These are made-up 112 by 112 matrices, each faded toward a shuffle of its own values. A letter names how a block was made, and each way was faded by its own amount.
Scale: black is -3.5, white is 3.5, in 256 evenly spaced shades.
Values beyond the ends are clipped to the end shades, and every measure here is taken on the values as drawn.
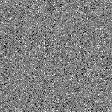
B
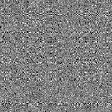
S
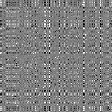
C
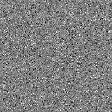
B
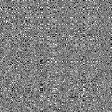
S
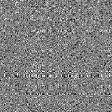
S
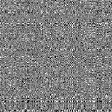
S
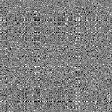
S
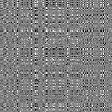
C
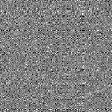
S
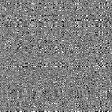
S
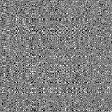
S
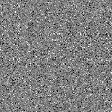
B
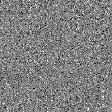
B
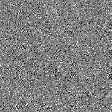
B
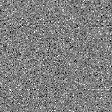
B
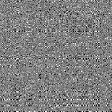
S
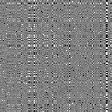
C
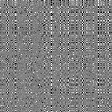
C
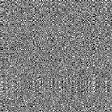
S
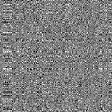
S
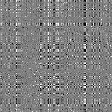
C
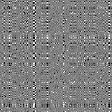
C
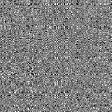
S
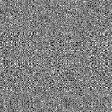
S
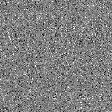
B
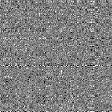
S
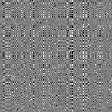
C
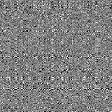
S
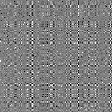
C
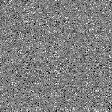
B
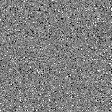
B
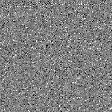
B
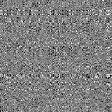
S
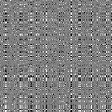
C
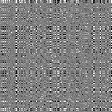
C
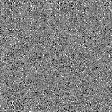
B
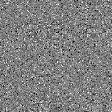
B
